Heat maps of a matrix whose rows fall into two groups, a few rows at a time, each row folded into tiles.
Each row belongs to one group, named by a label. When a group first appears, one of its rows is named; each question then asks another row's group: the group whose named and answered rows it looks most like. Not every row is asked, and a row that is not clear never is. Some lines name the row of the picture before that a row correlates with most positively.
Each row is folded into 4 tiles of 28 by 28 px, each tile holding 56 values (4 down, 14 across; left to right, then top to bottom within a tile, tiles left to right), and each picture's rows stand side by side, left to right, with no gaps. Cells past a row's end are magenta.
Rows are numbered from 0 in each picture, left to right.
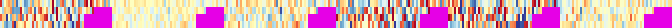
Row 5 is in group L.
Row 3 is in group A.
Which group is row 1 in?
L
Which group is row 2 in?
L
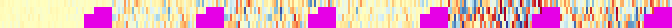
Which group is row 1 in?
L
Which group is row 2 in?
L
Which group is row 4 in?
A
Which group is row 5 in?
A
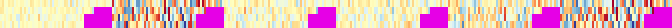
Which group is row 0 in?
L
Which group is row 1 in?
A
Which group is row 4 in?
A
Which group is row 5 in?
A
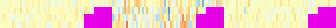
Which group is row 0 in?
L
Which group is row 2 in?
L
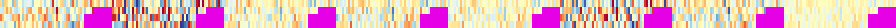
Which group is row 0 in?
A
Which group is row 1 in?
A
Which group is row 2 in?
L
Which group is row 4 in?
L
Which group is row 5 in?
A
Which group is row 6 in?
L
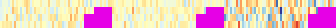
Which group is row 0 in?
L
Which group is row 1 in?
L
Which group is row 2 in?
L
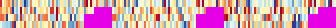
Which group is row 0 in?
A
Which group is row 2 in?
A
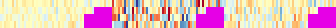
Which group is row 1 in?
A
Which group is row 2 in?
L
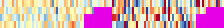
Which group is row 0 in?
L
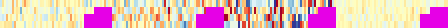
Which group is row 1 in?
A
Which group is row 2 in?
A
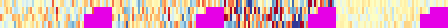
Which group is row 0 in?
A
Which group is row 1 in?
A
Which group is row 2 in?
A
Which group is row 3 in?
L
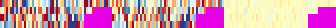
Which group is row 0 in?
A
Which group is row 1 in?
A
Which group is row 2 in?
L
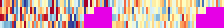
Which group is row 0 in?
A
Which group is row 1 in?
L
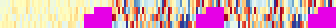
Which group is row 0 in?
L
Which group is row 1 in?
A
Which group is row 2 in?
A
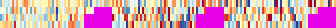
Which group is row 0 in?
L
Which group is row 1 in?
A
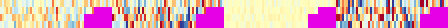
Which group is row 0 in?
A
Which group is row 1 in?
A
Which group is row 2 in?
L
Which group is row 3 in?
A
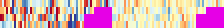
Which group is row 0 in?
A
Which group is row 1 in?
L
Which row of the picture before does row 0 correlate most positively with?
1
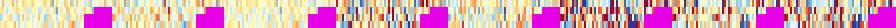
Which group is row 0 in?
L
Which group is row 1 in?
A
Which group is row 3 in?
A
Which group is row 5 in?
A
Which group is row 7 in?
A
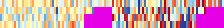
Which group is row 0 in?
L
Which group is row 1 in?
A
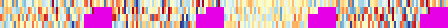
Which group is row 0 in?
A
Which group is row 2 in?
L
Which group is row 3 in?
A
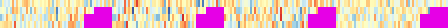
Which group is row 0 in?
L
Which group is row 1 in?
L
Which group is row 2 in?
A
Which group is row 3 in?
L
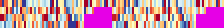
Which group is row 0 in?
A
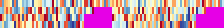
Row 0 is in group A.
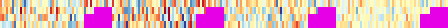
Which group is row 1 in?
A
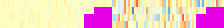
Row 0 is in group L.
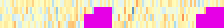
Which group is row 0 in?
L
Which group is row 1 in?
L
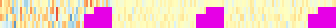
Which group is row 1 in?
L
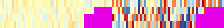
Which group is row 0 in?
L
